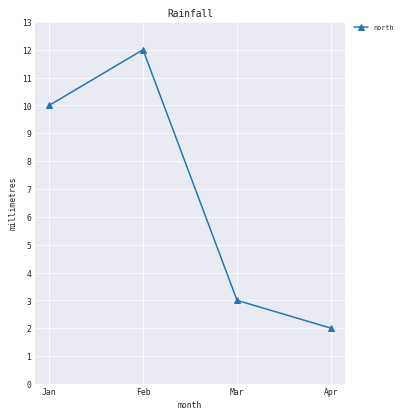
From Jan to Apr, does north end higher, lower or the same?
lower
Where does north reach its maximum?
Feb
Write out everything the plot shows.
Title: Rainfall
x-axis: month, ticks Jan Feb Mar Apr
y-axis: millimetres, ticks 0 1 2 3 4 5 6 7 8 9 10 11 12 13
Legend: north
Values:
north: 10 12 3 2
